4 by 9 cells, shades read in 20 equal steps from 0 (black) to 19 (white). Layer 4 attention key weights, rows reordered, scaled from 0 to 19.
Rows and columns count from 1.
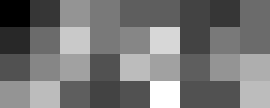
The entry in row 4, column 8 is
6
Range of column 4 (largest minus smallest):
4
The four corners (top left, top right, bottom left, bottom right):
0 8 11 14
